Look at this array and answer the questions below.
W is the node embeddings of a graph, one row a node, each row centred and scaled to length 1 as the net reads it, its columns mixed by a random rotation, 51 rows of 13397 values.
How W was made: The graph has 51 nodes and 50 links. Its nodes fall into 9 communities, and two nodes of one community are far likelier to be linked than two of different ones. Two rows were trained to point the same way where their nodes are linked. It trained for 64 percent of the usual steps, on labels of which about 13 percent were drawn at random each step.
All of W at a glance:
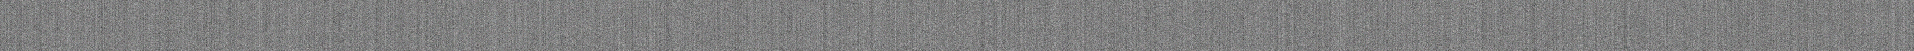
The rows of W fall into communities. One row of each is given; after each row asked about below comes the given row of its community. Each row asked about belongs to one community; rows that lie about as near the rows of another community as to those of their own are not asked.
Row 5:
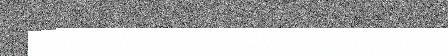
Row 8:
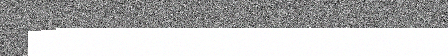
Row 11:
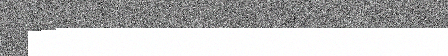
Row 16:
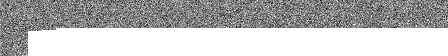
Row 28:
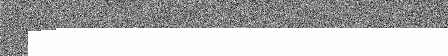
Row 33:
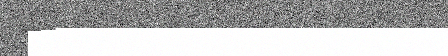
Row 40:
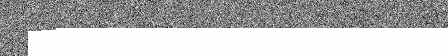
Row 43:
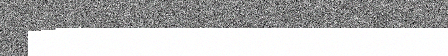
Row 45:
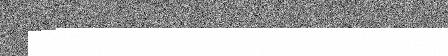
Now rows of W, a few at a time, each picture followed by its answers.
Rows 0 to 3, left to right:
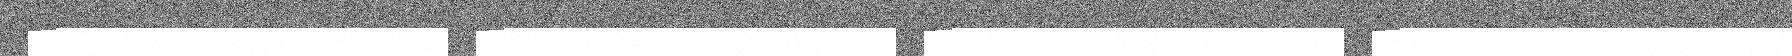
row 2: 8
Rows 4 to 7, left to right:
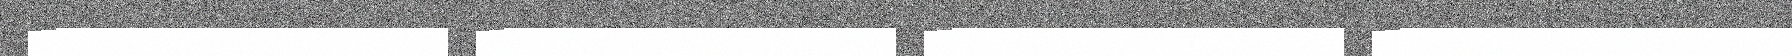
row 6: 43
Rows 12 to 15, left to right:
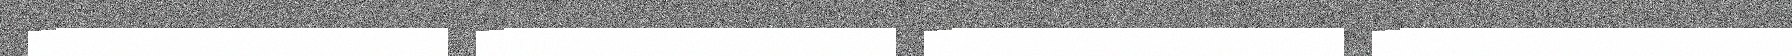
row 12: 8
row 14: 40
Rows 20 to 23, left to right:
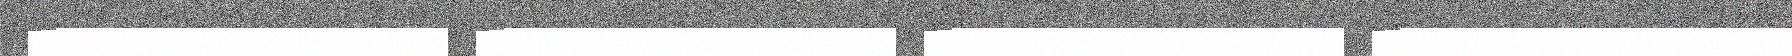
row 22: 45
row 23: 16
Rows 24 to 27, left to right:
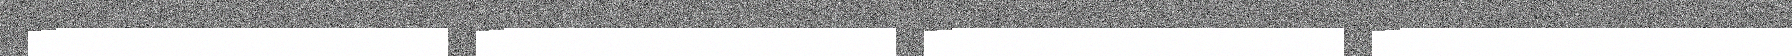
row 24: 28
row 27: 40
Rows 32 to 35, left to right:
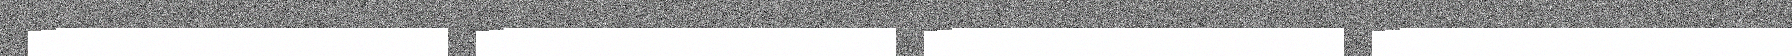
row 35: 16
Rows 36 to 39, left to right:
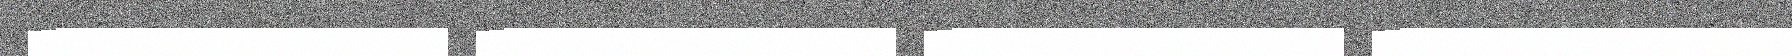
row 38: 5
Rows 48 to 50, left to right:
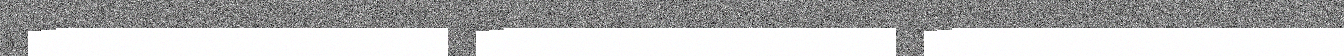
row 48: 11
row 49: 33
